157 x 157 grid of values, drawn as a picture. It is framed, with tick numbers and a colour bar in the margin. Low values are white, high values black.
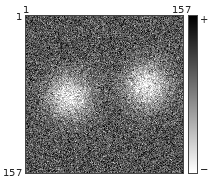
Dips: two. Odd rows or columns: none. Slope: none.
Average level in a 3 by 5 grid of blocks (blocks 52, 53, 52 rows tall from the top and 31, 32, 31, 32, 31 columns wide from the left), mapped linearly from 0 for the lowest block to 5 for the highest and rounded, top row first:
5 5 5 4 4 | 3 0 4 1 2 | 5 5 5 5 5
